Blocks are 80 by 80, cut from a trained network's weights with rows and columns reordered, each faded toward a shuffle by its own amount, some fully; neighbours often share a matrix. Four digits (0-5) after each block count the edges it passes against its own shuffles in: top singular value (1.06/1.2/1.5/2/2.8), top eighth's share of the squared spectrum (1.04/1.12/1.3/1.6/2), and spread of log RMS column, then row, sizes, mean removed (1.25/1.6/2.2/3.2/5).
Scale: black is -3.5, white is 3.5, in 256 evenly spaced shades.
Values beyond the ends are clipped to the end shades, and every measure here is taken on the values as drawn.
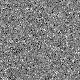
0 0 0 0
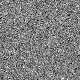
0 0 0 0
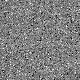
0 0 0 0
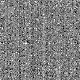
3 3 1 2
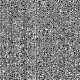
2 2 0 2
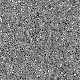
0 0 0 0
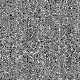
2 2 1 1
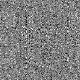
3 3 2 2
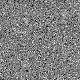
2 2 0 0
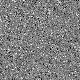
0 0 0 0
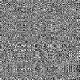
4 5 2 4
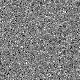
1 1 1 0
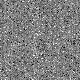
1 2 0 1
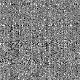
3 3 0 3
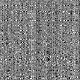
3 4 1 3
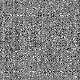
2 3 0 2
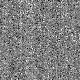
2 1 0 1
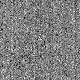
2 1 0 1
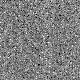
1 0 0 0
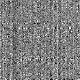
3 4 1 3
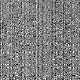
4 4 2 3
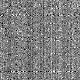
3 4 1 3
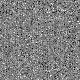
2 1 0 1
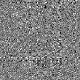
3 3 2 2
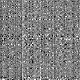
3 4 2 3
